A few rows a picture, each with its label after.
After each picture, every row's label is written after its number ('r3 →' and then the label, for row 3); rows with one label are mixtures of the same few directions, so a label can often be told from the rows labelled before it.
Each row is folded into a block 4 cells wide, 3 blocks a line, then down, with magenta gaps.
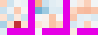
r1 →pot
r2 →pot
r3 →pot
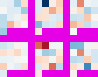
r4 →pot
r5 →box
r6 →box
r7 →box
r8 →box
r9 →box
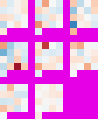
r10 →box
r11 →box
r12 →box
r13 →pot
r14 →box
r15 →box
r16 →box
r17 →pot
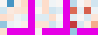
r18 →box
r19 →box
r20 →box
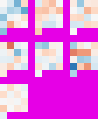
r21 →pot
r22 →pot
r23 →box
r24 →box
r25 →box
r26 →pot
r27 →box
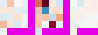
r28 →box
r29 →box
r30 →box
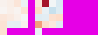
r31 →pot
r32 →box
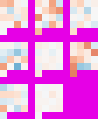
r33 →box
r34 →pot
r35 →box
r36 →pot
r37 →box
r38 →pot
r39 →box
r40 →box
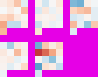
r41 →pot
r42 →box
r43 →box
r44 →box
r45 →pot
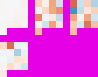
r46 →pot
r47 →pot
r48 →pot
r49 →box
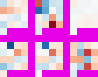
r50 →pot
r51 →pot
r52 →pot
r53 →box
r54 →box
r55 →box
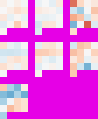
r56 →pot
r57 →pot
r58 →box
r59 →pot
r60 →pot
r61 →pot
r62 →pot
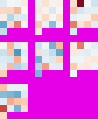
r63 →pot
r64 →pot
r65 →box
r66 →box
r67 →pot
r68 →box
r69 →pot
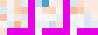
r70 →pot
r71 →box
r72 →pot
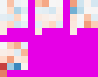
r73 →box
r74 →box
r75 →pot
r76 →pot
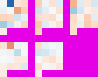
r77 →box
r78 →pot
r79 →pot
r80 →box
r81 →pot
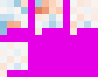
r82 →pot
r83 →pot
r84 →pot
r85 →pot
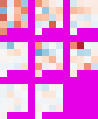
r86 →pot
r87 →box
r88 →pot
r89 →box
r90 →pot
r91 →box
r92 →box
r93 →box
